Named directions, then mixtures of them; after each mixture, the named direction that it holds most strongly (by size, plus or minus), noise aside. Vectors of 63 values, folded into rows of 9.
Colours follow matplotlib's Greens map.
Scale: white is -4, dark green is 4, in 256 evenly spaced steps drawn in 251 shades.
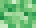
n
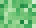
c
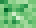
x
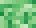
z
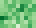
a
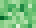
a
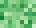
c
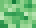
n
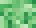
z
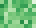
c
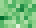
a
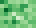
x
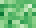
z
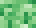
z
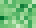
a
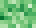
n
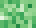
a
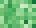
c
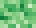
n
